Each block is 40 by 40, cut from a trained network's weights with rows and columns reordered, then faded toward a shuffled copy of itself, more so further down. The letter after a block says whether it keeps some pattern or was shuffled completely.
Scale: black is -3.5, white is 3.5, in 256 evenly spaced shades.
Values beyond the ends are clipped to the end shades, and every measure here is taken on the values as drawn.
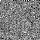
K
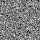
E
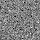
E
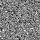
E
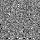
K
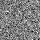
E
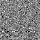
K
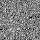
K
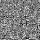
K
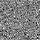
K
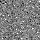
E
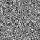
K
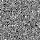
K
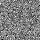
E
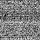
K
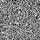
K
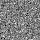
E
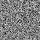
E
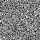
E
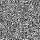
K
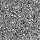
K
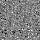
K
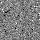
E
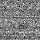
K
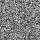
E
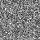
E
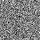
E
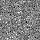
E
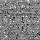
K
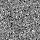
E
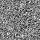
E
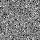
E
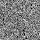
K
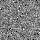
E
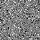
K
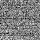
K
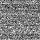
K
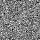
K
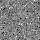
E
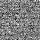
K
